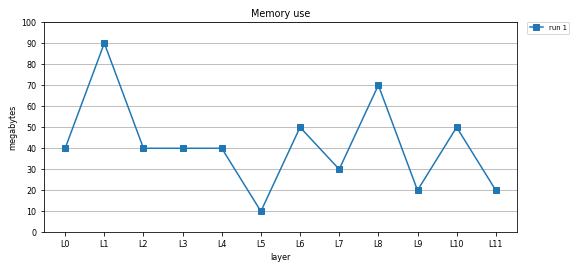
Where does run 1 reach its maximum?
L1
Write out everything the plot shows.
Title: Memory use
x-axis: layer, ticks L0 L1 L2 L3 L4 L5 L6 L7 L8 L9 L10 L11
y-axis: megabytes, ticks 0 10 20 30 40 50 60 70 80 90 100
Legend: run 1
Values:
run 1: 40 90 40 40 40 10 50 30 70 20 50 20
